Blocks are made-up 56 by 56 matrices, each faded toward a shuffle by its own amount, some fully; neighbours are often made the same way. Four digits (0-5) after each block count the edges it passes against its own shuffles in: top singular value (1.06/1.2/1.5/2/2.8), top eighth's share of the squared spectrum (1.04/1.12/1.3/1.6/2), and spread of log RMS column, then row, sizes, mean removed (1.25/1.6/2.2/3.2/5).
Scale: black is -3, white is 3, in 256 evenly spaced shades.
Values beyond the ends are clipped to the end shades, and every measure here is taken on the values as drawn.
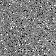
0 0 0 0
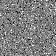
0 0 0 0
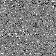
1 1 0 2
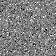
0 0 0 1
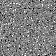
0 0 0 0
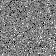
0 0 0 0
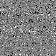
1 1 0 2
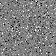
1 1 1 0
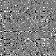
4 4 2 2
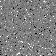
0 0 0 0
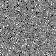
0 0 1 0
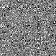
3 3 1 1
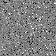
0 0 0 1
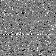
2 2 0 2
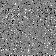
1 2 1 1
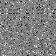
3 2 0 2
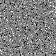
1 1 1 0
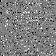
1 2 0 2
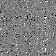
2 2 1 1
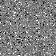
1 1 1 1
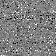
1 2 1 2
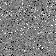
0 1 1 1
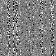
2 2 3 0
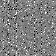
1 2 2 0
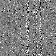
1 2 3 0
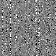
2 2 3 0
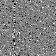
2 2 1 0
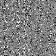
1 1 2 0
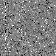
2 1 1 0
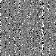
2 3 3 0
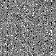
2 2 2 0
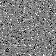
0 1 1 0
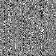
1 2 3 0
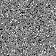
1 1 0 0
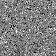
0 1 0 0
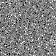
0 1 0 0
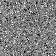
2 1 0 0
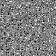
3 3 1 1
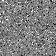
1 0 0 0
